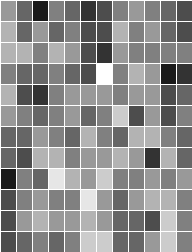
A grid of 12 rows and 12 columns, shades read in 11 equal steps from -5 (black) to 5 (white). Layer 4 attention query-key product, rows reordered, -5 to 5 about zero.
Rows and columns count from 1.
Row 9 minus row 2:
-6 1 -2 5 2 3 5 -2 0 0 1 3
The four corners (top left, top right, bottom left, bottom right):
1 -2 -2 0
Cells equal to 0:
35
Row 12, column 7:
3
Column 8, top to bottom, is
0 2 1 0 0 3 -1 2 0 -1 -1 -1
